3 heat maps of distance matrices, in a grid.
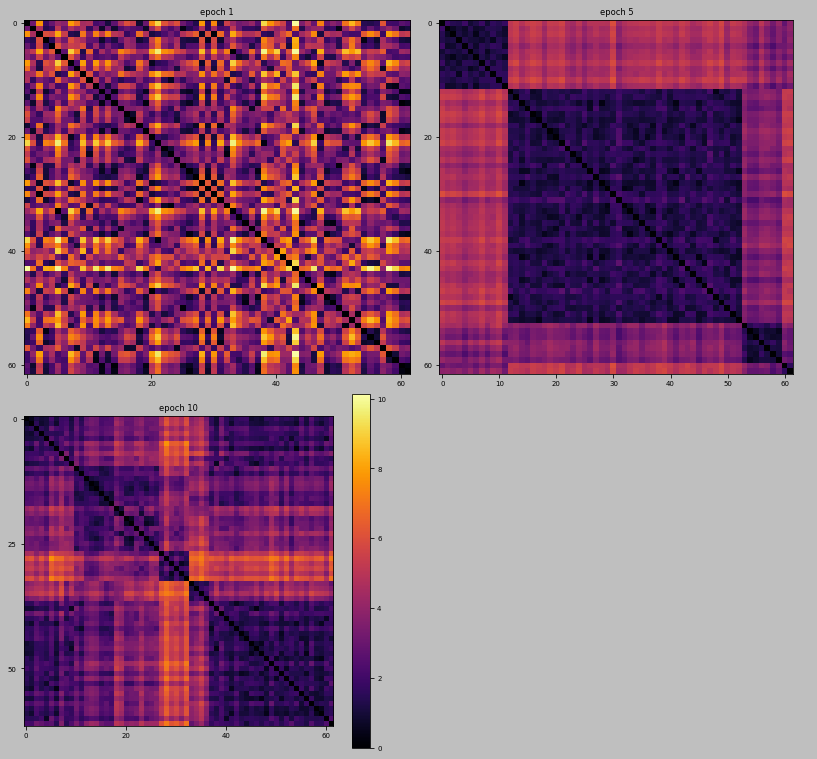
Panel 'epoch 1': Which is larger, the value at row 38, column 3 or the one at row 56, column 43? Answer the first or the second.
the second
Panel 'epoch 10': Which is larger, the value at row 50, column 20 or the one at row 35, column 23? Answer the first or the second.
the second
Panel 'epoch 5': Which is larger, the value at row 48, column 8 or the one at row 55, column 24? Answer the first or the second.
the first
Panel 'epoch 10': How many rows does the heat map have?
62
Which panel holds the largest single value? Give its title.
epoch 1
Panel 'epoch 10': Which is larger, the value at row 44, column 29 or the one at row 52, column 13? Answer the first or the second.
the first
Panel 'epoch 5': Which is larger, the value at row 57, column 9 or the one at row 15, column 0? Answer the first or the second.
the second
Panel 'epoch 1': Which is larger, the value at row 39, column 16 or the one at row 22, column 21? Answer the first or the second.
the second
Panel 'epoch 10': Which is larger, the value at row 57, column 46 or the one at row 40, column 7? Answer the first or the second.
the second
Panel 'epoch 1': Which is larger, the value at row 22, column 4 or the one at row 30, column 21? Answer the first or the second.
the first
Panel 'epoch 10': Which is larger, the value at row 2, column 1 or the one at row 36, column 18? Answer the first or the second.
the second
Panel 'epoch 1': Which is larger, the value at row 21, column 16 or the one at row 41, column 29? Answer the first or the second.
the second
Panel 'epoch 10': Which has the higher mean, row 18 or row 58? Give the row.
18
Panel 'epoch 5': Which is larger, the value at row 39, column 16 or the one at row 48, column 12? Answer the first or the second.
the first
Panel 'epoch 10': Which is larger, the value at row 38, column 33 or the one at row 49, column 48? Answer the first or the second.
the first
